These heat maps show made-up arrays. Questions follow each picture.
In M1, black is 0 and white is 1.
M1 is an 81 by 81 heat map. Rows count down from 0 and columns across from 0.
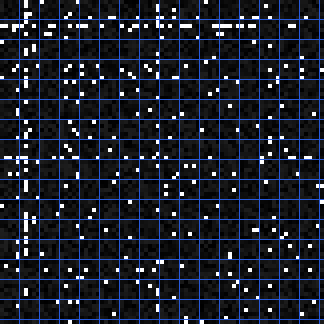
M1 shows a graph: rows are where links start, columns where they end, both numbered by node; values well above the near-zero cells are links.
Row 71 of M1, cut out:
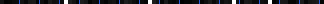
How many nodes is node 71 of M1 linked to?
4
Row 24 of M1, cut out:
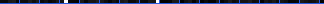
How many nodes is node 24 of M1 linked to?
2
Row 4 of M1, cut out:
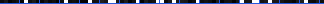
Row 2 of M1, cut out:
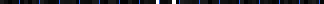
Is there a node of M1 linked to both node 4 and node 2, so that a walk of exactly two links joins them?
yes
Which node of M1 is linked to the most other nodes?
node 6
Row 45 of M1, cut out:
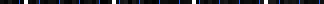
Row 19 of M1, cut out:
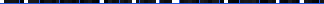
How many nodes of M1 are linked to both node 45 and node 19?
1
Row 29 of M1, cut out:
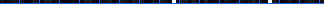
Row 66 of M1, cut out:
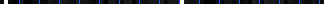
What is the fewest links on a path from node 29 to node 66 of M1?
5
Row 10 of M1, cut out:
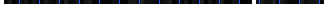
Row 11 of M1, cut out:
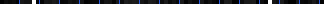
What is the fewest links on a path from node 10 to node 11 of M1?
4
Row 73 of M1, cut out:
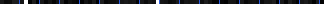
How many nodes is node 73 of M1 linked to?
2
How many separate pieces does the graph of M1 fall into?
1
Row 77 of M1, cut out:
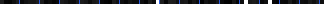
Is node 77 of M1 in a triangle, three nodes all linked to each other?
no
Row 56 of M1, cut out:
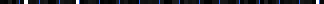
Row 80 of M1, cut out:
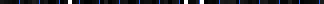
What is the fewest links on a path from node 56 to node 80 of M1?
3
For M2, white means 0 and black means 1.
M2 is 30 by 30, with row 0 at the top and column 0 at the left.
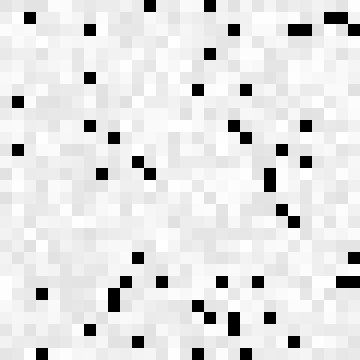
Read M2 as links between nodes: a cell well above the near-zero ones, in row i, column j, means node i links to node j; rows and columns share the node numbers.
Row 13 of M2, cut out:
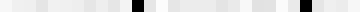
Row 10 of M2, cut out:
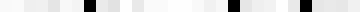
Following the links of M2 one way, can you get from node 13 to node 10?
no
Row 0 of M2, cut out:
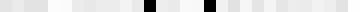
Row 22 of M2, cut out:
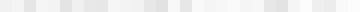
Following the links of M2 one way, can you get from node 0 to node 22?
no
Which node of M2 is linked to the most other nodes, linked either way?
node 23
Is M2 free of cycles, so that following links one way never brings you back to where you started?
yes
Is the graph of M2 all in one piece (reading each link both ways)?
no
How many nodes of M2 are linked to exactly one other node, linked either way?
3
